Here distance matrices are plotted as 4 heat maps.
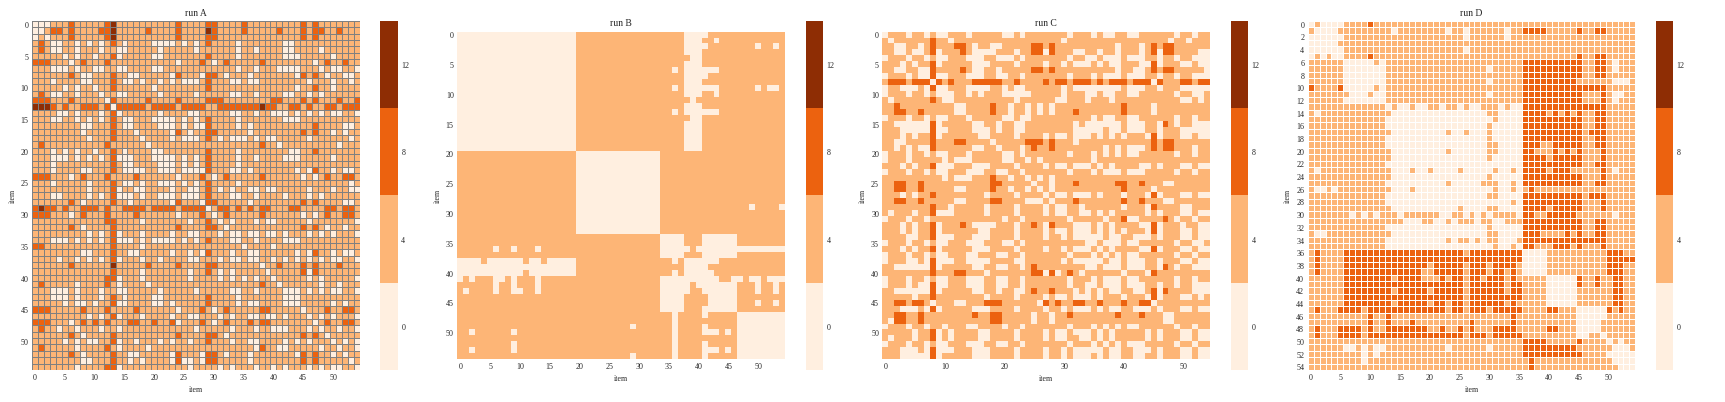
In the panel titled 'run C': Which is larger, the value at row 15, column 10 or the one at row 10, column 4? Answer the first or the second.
the first
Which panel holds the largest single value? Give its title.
run A
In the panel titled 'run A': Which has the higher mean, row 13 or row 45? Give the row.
13
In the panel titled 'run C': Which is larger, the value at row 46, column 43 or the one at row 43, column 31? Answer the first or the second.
the second
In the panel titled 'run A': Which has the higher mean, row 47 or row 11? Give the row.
47
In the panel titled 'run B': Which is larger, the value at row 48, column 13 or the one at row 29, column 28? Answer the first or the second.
the first
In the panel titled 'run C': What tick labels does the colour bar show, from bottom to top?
0, 4, 8, 12
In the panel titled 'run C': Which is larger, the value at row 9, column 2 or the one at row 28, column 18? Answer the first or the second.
the second
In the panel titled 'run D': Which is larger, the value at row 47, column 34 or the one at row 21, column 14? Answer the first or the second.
the first
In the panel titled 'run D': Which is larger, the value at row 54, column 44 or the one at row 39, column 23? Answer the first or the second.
the second
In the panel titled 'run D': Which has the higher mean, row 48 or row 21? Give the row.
48
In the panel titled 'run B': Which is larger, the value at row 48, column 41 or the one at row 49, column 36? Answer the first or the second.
the first
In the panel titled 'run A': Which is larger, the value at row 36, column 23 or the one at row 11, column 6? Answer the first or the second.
the second
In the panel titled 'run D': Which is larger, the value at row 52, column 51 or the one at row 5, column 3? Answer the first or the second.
the second
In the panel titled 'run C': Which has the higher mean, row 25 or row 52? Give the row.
25
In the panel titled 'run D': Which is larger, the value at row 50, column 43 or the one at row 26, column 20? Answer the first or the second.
the first
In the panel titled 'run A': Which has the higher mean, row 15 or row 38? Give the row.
38
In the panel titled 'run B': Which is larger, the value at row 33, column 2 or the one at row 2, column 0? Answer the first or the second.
the first
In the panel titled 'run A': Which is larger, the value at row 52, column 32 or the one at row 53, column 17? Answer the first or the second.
the second
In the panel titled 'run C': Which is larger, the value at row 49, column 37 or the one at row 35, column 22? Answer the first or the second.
the second
